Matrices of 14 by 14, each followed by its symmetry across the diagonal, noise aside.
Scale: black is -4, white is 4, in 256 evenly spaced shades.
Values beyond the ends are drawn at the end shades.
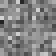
symmetric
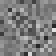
symmetric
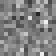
neither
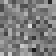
neither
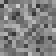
symmetric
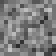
symmetric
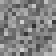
symmetric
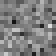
neither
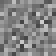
symmetric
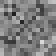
symmetric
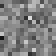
neither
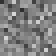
neither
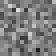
neither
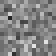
neither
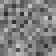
symmetric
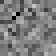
symmetric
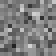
neither
